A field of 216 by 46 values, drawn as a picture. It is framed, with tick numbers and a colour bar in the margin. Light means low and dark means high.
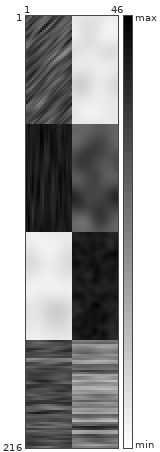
The table splits into 4 rows of 2 panels. Panel 1,1: high, slanting up to the right. Panel 1,2: very low, smooth, faint in contrast. Panel 2,1: very high, streaked downward, faint in contrast. Panel 2,2: high, smooth. Panel 3,1: very low, smooth, faint in contrast. Panel 3,2: very high, blotchy, faint in contrast. Panel 4,1: high, streaked across. Panel 4,2: middling, streaked across, strong in contrast.
